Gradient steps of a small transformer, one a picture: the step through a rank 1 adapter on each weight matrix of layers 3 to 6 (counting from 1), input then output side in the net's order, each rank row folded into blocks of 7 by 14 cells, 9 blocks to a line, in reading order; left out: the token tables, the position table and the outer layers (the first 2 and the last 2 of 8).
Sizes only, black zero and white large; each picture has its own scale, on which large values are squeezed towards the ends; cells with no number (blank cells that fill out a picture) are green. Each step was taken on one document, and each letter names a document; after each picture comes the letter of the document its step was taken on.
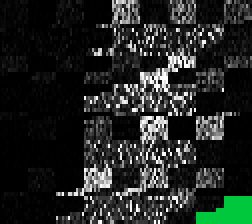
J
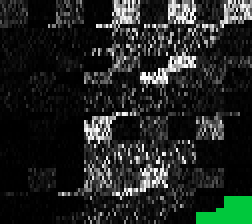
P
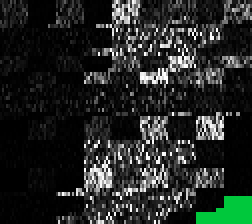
P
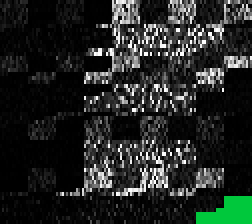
J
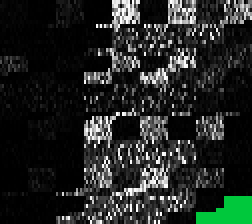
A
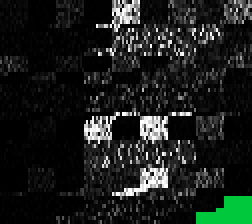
A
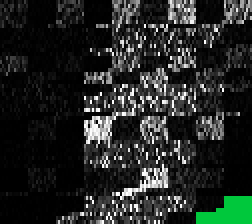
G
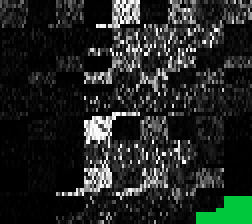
G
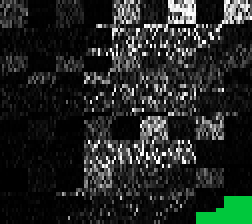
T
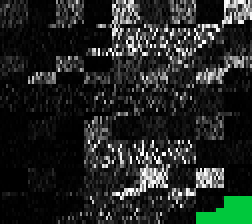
T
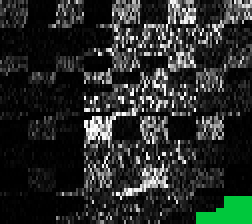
G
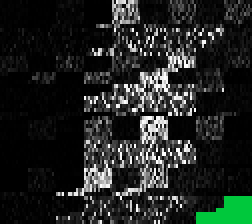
J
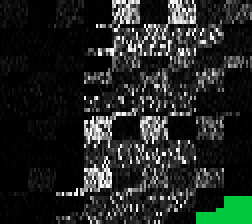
A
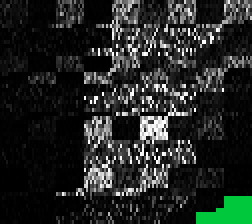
T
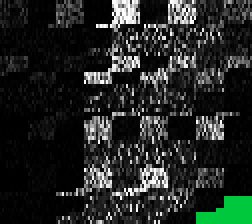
A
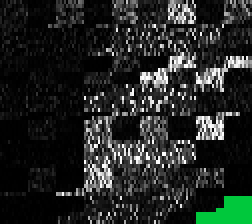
P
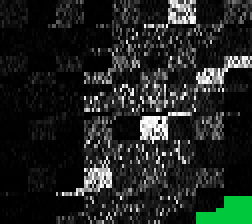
G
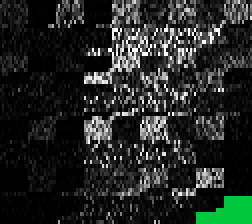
T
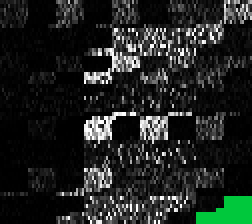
A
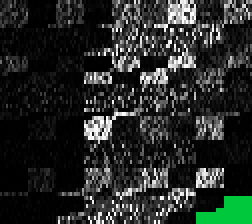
P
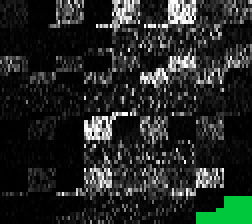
A
